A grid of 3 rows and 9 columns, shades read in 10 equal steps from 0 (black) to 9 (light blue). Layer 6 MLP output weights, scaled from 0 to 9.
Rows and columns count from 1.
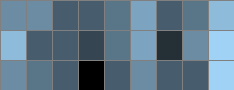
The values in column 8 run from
4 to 6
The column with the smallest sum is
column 4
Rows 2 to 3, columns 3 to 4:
4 3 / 4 0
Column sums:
20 15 12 7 14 20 10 15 26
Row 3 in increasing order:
0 4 4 4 4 5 6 6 9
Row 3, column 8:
4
